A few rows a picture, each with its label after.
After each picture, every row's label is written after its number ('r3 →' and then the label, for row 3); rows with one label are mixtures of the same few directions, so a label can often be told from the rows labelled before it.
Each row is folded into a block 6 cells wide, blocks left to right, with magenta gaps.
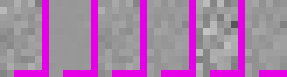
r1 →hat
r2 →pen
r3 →hat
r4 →pen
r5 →pen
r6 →pen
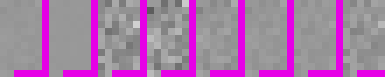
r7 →hat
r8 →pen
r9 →pen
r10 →hat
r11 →hat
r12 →hat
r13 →pen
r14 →pen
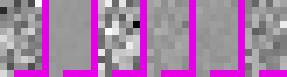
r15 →hat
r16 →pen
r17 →pen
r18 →pen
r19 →hat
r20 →pen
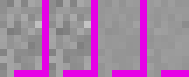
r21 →pen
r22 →pen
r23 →pen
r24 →pen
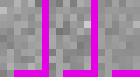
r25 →hat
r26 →pen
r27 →pen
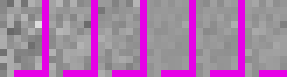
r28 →pen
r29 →pen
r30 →hat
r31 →pen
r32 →pen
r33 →pen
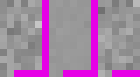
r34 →pen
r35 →pen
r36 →hat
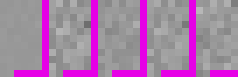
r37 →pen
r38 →pen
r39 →pen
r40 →pen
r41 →hat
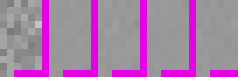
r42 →pen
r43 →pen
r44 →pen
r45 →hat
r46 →pen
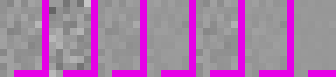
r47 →pen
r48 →hat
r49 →pen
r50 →pen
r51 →pen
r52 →pen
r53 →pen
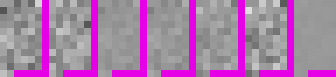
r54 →hat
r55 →pen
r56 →hat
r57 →hat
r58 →hat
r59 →hat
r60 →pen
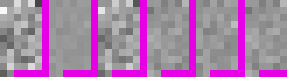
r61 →hat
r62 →pen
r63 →hat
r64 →hat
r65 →pen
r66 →hat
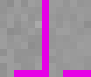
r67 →pen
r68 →pen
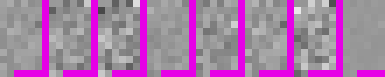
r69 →pen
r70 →hat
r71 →hat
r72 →hat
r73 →pen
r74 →pen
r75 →hat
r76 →pen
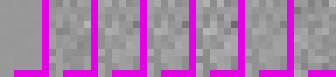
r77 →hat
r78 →pen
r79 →pen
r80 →pen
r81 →pen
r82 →pen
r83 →hat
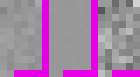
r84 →hat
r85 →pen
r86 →hat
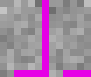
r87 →hat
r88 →hat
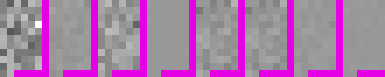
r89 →pen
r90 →hat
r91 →pen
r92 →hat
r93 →hat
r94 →hat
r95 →pen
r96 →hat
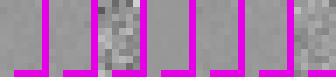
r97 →hat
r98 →pen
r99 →hat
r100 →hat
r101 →hat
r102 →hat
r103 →hat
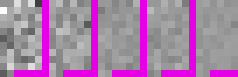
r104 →hat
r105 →pen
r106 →hat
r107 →hat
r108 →pen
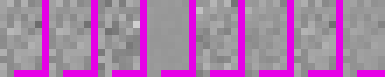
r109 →pen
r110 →pen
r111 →pen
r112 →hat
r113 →hat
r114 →hat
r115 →pen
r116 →pen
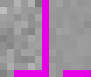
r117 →hat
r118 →pen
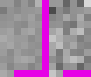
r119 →hat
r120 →hat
